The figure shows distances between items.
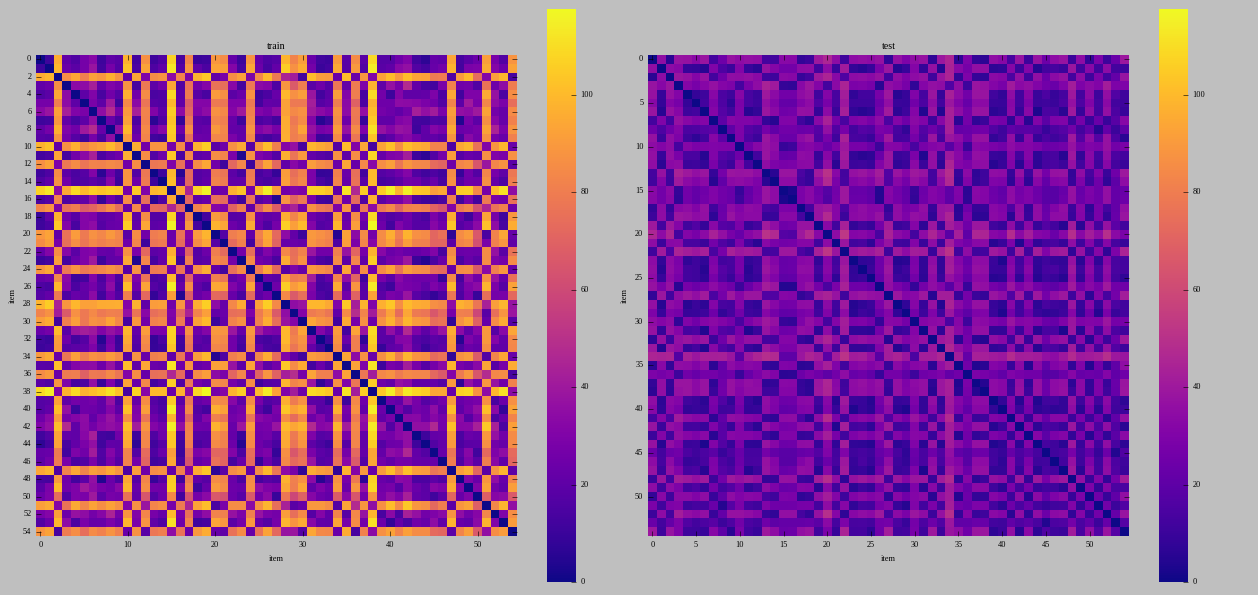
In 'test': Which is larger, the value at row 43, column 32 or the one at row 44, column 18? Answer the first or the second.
the second
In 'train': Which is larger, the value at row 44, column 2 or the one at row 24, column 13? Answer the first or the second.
the first
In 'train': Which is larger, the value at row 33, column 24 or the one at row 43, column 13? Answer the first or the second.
the first
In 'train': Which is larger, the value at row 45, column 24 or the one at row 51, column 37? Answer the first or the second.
the second
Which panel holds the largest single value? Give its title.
train
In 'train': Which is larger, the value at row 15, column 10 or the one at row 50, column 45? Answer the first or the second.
the first
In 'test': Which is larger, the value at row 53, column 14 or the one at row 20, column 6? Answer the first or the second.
the second
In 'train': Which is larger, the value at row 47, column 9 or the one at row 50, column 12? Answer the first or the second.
the first
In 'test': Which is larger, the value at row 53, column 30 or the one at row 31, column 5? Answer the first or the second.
the first
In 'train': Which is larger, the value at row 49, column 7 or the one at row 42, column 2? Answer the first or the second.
the second
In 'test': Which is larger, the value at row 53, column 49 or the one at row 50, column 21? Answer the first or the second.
the second
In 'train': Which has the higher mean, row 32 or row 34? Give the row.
34
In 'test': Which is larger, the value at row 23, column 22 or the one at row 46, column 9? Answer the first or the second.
the first
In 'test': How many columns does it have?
55
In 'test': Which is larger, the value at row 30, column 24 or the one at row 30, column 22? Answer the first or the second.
the second
